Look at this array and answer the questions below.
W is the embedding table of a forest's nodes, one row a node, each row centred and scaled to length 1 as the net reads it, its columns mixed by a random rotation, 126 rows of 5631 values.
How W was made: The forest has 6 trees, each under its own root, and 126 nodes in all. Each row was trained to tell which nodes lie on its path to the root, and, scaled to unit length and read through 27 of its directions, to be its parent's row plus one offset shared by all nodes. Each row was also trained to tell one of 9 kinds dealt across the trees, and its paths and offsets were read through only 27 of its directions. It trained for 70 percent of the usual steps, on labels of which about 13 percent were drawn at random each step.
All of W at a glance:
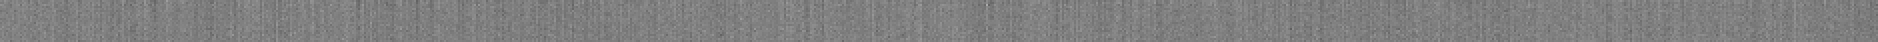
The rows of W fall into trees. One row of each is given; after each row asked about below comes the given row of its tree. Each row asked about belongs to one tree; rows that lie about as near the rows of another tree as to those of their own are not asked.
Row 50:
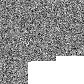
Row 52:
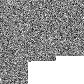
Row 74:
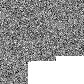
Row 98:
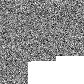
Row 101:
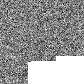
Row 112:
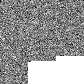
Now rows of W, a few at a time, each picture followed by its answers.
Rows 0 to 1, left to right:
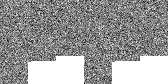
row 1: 50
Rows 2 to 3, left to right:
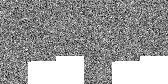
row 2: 74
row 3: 52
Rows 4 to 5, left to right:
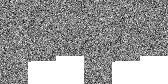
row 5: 52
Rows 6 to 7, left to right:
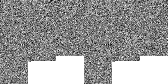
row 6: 52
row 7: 52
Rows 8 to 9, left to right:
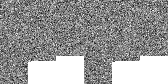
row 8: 50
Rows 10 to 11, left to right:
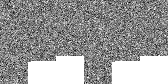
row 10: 101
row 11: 50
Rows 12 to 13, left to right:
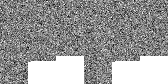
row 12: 101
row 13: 52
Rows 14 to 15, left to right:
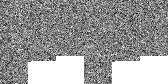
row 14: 52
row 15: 98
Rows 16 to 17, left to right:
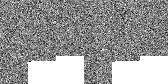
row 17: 52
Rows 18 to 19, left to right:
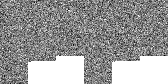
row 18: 52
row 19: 74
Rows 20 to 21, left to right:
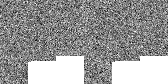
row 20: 101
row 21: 74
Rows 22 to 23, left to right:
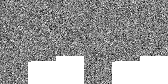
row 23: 50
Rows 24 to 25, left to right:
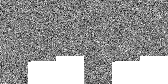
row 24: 98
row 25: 52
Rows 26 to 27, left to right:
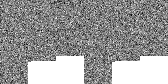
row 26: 52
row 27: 74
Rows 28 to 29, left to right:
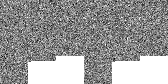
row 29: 52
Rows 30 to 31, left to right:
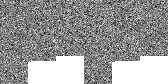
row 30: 74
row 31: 52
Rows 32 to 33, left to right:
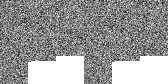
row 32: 50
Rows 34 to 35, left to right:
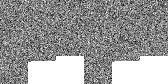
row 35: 112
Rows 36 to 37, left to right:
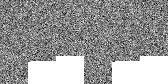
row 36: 101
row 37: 52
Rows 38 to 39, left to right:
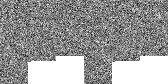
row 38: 74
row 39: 52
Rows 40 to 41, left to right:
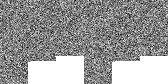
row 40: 101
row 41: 74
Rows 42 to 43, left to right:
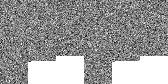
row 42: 52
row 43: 50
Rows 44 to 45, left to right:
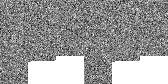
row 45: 52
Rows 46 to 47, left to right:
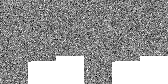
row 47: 98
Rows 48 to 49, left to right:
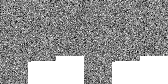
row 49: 52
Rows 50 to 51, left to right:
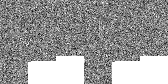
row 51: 50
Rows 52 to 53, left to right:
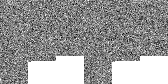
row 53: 74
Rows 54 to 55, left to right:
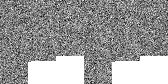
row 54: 50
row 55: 52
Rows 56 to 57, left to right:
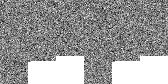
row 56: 98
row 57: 112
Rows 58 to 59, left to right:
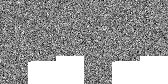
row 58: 50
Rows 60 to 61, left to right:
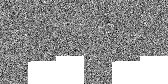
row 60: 101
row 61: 50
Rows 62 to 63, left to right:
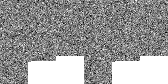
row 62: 74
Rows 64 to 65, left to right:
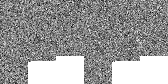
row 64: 112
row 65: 74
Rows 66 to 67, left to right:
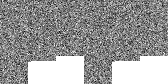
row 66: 98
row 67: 112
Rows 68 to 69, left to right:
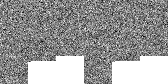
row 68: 101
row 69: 74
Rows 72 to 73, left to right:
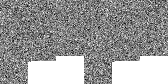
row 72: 74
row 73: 101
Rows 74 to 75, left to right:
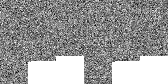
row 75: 52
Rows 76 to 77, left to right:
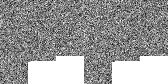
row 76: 101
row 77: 98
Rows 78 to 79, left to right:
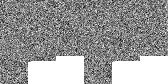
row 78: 98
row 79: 101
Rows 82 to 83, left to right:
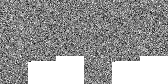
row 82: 52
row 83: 74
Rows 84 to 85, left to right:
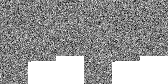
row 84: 50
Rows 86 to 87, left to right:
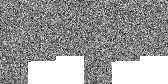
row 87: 52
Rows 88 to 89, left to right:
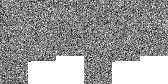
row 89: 50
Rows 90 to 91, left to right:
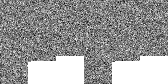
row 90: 74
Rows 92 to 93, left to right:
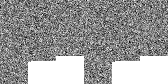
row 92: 74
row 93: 74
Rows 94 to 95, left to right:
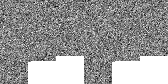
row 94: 98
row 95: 98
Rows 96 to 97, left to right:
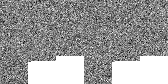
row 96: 52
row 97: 101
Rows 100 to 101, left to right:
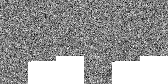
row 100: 74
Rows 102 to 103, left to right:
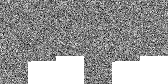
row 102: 98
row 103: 50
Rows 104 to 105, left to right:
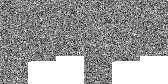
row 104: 101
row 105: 50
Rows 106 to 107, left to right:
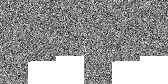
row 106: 101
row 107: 98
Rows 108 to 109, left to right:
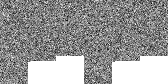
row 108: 101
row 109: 52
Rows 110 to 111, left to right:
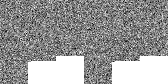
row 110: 50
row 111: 101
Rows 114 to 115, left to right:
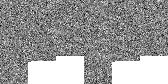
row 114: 74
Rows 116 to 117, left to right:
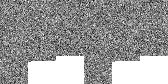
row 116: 52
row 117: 50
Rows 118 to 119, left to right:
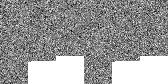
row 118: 52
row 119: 98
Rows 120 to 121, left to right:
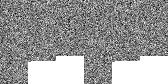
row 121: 74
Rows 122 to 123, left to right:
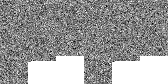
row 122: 101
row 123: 101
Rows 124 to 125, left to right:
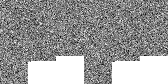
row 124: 74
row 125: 98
